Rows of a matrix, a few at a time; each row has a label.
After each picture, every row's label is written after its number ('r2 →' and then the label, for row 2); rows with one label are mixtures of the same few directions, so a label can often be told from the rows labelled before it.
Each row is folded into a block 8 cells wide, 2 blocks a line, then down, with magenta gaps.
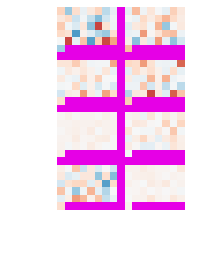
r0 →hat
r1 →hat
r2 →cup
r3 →cup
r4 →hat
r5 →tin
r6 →tin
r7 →cup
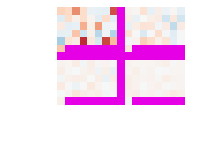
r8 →cup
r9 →tin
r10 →tin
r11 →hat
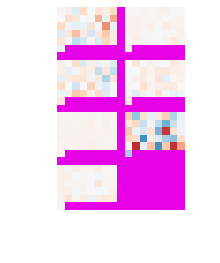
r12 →tin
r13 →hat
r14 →tin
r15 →hat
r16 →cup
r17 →hat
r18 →hat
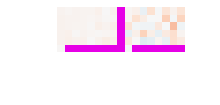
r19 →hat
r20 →tin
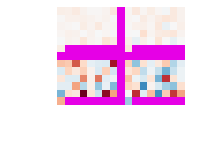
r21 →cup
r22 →hat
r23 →cup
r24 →hat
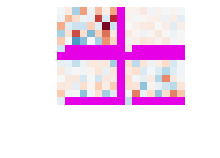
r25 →tin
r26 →tin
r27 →cup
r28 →hat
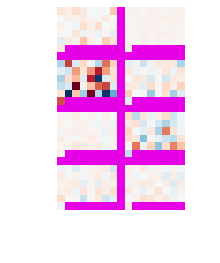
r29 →cup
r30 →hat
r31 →hat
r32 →cup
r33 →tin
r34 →hat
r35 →cup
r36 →tin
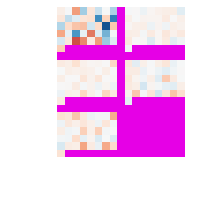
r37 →tin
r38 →cup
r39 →cup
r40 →hat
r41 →cup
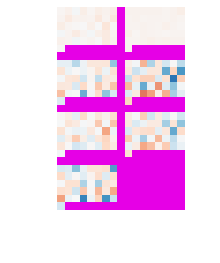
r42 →tin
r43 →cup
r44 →cup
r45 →tin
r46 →tin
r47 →tin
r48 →cup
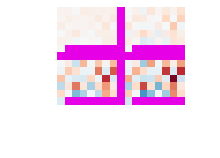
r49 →tin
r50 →tin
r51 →tin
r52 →tin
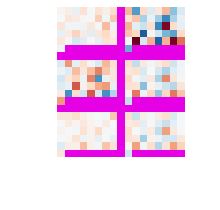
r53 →tin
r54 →hat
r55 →hat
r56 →hat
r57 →cup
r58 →hat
